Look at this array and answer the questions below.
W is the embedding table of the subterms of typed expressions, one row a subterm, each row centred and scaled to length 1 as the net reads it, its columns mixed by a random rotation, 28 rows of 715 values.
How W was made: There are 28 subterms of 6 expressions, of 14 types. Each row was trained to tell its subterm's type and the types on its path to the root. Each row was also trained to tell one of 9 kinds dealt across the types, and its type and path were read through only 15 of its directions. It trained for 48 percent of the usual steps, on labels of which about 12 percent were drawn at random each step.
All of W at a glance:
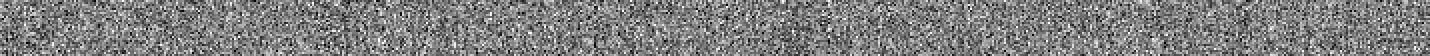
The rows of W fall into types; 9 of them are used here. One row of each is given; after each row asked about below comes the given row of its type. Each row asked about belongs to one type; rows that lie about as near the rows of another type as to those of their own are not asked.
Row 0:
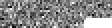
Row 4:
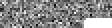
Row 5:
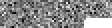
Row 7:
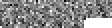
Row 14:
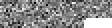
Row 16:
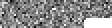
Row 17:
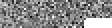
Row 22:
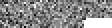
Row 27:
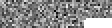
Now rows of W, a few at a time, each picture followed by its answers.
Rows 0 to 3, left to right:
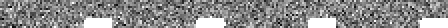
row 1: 0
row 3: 4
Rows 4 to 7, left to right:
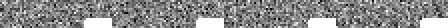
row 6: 7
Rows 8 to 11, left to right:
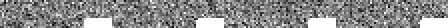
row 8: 14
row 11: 5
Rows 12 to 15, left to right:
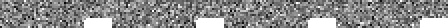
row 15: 0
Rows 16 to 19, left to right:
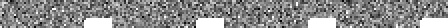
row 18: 27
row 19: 16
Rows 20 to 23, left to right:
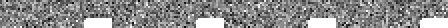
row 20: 16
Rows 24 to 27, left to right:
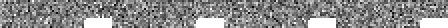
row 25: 4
